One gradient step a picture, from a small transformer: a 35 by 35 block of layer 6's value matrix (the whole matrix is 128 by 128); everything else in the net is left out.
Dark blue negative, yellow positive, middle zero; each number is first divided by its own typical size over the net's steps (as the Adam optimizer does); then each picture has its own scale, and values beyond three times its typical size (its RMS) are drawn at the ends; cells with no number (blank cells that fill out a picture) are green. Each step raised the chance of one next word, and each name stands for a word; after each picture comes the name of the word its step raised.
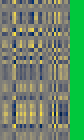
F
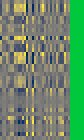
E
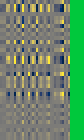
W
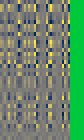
F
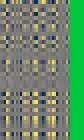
E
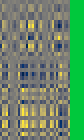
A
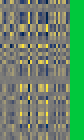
F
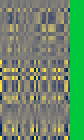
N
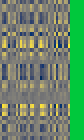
F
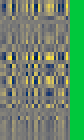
E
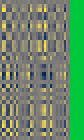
A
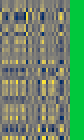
N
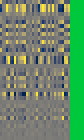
W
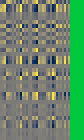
W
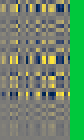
W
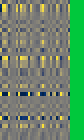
W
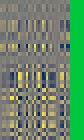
A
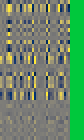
W
